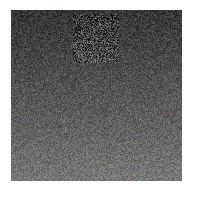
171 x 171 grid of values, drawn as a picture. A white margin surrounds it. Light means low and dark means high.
Histogram: bell-shaped. Roughest part: top middle. Slope: up to the top. Stripes: none. Odd patch: rougher, in the top middle. Grain: fine.
